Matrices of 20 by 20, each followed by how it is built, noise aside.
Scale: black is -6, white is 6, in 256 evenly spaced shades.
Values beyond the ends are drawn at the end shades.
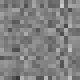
low rank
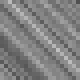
Toeplitz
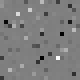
sparse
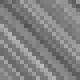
Toeplitz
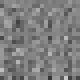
low rank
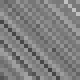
Toeplitz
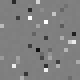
sparse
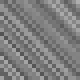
Toeplitz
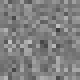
low rank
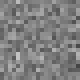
low rank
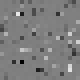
sparse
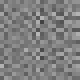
low rank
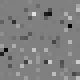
sparse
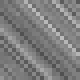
Toeplitz
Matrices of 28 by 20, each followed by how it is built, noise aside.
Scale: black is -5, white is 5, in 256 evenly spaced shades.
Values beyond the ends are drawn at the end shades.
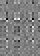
low rank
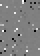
sparse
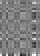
low rank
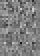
low rank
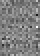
low rank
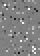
sparse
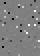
sparse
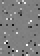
sparse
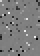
sparse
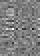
low rank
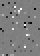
sparse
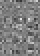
low rank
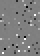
sparse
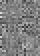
low rank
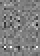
low rank
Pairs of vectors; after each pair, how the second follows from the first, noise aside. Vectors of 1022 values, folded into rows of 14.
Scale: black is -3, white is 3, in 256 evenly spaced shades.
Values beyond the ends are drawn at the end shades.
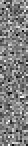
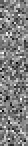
shuffled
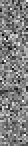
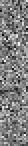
copied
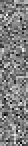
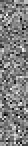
copied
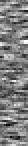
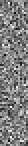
shuffled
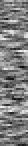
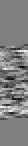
partly zeroed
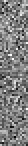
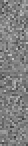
shrunk
